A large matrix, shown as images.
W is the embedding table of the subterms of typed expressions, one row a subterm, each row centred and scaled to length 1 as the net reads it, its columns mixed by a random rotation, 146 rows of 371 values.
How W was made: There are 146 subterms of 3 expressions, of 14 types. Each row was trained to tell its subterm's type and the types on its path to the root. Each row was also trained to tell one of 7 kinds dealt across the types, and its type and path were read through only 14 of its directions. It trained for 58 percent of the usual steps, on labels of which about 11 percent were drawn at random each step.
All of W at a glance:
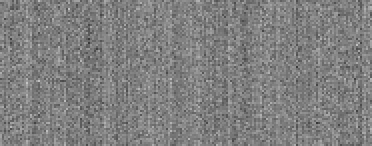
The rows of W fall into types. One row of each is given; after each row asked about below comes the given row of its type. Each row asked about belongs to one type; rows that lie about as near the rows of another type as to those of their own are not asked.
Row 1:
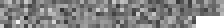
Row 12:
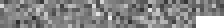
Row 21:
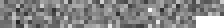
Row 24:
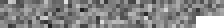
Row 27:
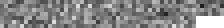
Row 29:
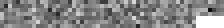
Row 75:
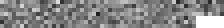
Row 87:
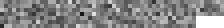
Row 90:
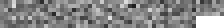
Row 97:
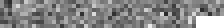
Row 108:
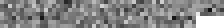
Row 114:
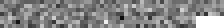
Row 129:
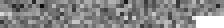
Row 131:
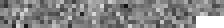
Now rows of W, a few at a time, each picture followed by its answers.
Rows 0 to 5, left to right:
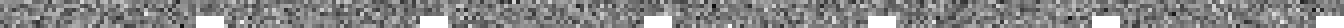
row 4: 108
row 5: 12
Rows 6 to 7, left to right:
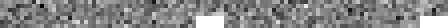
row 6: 1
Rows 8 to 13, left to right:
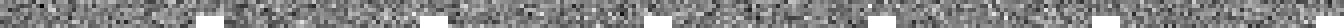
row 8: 1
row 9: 114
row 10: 97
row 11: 75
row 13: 114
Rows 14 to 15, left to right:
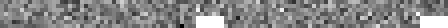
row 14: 75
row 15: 97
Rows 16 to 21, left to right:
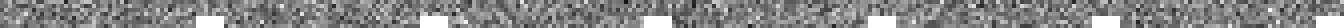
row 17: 29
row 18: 27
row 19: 24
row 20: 24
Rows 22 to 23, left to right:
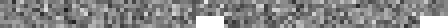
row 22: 108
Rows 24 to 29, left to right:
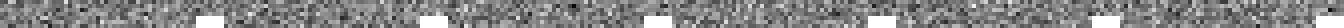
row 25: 114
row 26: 131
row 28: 129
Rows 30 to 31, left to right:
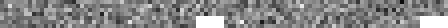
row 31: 27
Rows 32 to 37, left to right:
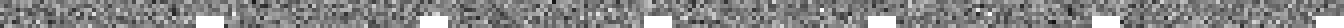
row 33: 129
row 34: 87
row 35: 27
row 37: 21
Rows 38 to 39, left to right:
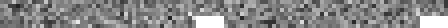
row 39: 90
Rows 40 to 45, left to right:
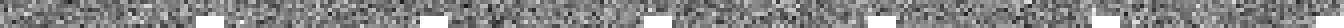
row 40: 29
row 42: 29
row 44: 75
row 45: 129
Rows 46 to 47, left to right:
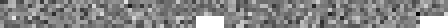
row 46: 90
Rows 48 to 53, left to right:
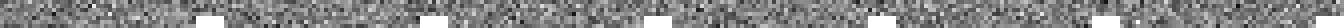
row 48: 87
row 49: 108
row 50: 131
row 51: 29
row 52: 75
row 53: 24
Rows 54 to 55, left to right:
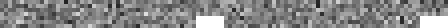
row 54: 29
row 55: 1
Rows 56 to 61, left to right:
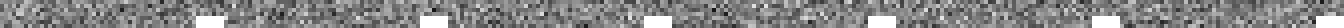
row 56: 90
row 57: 29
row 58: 114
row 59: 87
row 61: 24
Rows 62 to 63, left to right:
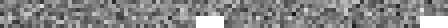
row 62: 114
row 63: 75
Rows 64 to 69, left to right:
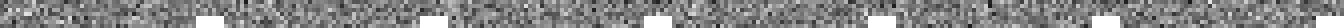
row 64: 131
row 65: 24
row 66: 129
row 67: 90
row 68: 129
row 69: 108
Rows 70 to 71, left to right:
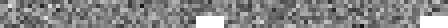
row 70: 1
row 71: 29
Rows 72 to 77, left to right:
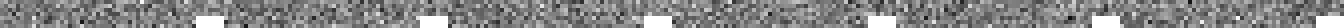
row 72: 90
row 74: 114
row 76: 108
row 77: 21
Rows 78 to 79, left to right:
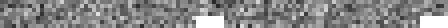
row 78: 131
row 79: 131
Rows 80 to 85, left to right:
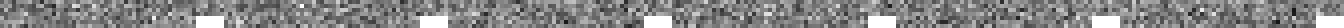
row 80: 12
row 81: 129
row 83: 131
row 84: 114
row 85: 75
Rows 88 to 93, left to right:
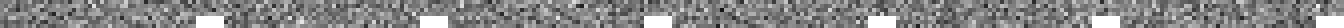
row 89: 21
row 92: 114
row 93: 75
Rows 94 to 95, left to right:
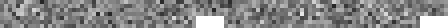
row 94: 90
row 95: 29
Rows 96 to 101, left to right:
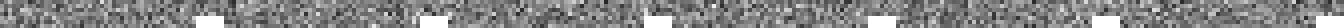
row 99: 114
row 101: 75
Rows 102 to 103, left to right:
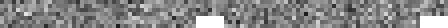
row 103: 131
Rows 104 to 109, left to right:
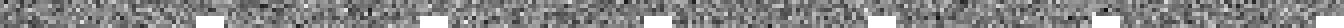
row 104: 27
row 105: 129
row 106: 1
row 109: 24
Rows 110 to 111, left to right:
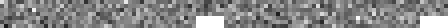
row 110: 21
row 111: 87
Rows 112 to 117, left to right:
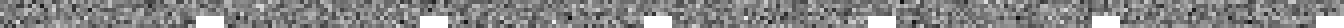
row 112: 1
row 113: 24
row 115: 27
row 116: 108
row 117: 1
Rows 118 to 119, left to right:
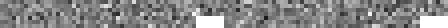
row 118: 97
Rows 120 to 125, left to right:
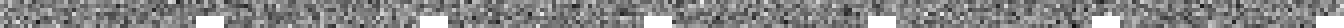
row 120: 1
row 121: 29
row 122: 90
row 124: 21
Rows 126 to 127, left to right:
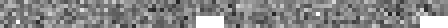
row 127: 97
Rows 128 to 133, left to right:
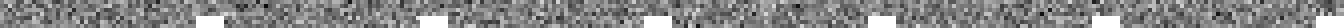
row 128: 1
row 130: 27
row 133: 21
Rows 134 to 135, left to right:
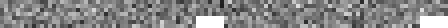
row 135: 114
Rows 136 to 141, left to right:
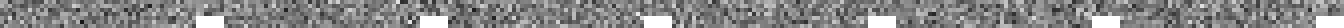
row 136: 12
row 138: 21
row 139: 12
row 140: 75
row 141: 87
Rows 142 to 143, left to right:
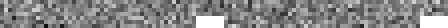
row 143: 29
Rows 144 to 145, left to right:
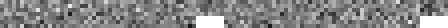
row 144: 75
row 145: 1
